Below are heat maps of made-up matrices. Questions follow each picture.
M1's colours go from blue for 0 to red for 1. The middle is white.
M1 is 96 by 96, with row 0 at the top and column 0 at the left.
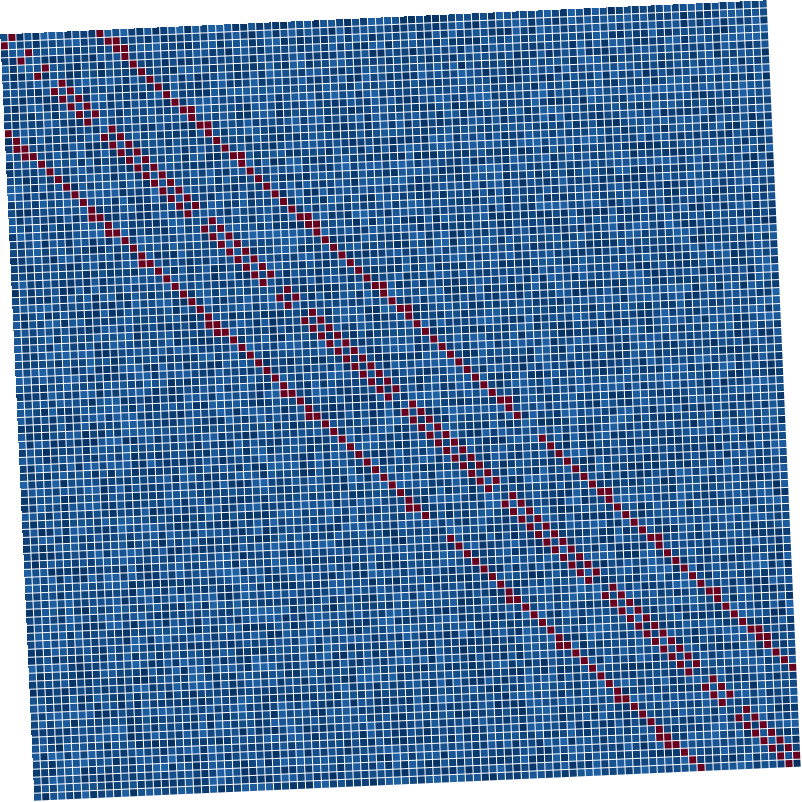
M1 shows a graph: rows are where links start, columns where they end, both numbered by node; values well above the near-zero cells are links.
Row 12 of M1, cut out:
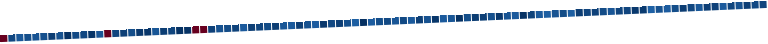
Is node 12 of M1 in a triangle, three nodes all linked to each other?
yes
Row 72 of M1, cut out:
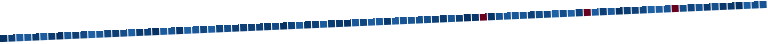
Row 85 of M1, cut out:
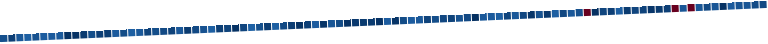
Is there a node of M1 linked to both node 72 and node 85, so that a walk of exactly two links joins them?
yes
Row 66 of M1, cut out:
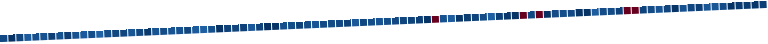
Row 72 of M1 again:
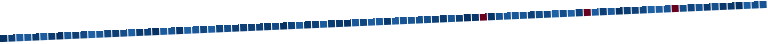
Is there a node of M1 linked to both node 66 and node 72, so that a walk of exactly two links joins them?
no
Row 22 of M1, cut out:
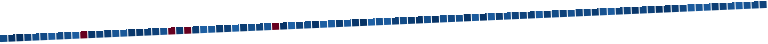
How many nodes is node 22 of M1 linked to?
4
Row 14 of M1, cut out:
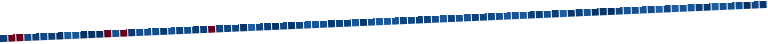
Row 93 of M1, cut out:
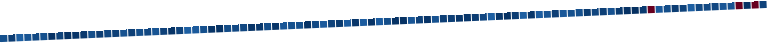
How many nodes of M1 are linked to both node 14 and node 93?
0
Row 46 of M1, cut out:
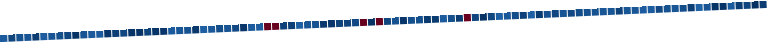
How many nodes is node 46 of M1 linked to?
5
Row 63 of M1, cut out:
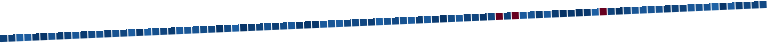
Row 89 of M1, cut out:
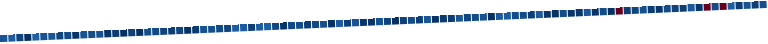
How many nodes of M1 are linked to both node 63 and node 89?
0
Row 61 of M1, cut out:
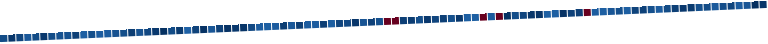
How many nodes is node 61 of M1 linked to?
5
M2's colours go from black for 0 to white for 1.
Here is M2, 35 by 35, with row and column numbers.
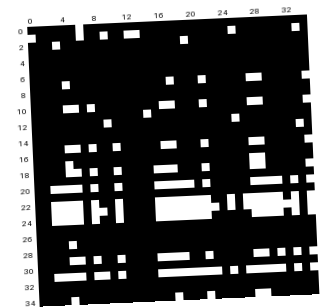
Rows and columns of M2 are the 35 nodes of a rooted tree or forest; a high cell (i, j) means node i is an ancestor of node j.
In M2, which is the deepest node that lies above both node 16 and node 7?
10
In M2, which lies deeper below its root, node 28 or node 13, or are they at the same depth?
node 28
